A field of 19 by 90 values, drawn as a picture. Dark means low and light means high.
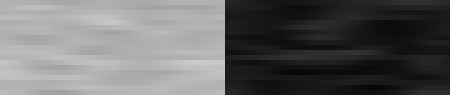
It is made of 1 by 2 panels. Panel 1,1: high, streaked across, faint in contrast. Panel 1,2: very low, streaked across, faint in contrast.
